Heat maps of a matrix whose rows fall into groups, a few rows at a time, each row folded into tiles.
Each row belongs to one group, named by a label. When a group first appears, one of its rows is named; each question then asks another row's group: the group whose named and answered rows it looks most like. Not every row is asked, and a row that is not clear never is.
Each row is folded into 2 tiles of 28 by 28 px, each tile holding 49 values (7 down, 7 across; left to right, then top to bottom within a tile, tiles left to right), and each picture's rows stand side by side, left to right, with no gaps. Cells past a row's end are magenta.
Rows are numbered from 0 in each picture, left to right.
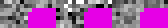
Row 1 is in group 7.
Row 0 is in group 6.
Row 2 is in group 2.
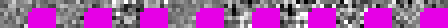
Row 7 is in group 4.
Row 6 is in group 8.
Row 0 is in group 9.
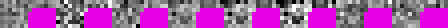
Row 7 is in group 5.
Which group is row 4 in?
2
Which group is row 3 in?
2
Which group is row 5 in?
2
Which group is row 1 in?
8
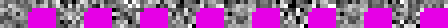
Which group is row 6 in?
2
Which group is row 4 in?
2
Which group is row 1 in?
4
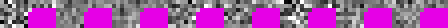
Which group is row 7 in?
4
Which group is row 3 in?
6
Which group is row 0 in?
8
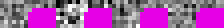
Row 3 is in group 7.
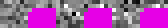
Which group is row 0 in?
6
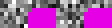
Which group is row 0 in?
9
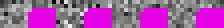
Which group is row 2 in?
7
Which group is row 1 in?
8
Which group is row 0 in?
2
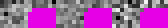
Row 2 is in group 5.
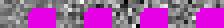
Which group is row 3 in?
6
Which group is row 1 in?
7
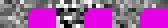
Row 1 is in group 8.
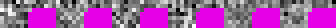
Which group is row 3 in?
7
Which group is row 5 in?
2
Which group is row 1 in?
4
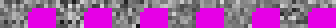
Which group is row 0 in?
4
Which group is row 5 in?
8
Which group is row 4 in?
9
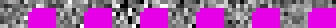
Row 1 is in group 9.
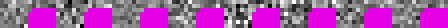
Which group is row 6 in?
8
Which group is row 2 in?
6
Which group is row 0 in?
9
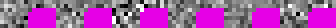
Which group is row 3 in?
8
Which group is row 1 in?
5
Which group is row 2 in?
5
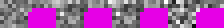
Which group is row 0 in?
8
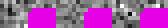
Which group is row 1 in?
6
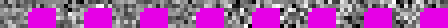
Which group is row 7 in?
4
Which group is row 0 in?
8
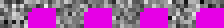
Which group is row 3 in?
4
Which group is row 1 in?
5
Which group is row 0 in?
4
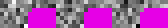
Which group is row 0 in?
9
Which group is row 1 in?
8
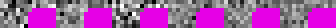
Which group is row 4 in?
4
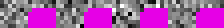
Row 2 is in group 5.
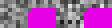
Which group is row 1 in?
4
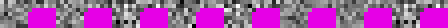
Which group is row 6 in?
5
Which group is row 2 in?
4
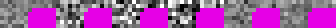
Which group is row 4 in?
6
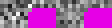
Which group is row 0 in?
5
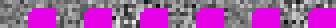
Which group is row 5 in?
4
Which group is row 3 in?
7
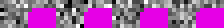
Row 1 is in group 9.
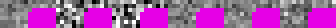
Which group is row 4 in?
5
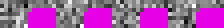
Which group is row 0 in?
7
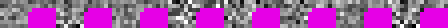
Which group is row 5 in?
6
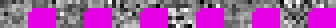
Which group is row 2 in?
5
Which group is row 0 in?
2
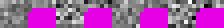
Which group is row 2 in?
9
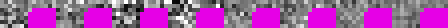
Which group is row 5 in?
6
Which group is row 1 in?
7
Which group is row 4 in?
5
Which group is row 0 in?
8
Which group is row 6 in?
4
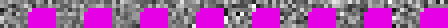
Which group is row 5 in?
8
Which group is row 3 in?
9
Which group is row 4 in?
5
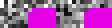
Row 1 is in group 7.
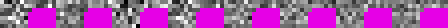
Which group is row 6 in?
5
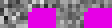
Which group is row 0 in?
5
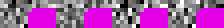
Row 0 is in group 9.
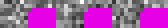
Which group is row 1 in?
7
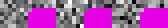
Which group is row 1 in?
9
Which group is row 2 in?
6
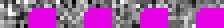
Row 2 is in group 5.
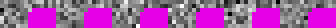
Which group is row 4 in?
2
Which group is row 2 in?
9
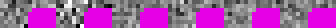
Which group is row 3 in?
7
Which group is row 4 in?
2
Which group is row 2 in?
7
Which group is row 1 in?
9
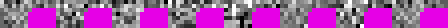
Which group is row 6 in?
9
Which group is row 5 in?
9
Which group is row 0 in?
4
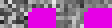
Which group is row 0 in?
8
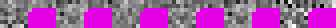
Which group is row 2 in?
9
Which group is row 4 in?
2
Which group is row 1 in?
2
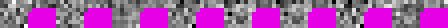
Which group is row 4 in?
2
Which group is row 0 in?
9
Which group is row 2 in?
7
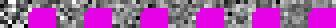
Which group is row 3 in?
6
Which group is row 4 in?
2
